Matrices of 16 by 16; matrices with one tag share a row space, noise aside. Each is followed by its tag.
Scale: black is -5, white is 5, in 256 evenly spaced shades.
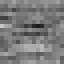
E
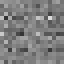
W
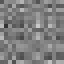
W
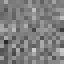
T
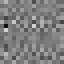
T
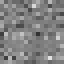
W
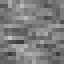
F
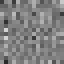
T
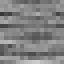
E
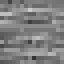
E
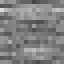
E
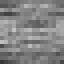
E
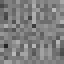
T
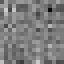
W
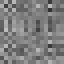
W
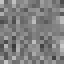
T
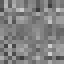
W
